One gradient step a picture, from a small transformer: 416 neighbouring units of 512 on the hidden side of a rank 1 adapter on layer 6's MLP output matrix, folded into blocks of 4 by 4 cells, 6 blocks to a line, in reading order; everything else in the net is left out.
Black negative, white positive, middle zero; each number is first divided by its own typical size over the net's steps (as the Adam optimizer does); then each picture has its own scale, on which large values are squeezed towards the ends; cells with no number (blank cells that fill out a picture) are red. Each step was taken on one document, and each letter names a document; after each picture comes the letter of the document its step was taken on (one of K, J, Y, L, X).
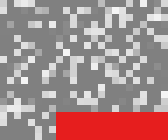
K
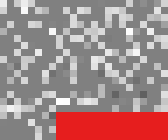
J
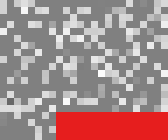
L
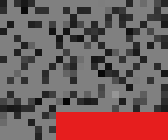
J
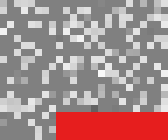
L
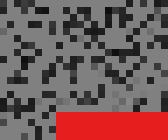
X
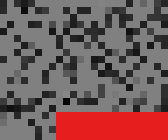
J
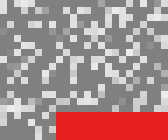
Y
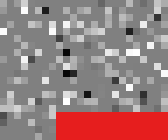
L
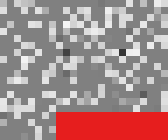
X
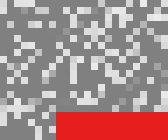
Y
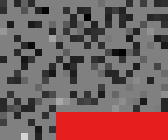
X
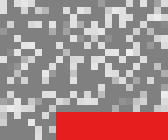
Y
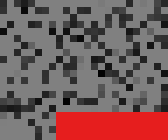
J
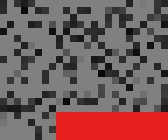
J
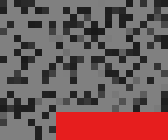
X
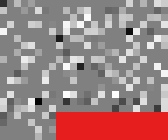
L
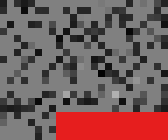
L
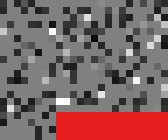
X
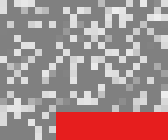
Y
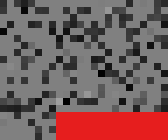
J
